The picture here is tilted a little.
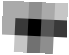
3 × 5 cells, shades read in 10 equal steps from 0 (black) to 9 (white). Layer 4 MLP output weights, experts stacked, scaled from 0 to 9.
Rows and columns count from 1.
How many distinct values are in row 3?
4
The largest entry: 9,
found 2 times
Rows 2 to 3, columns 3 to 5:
0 3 2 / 4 5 9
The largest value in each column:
9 7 5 6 9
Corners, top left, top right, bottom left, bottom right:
6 7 9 9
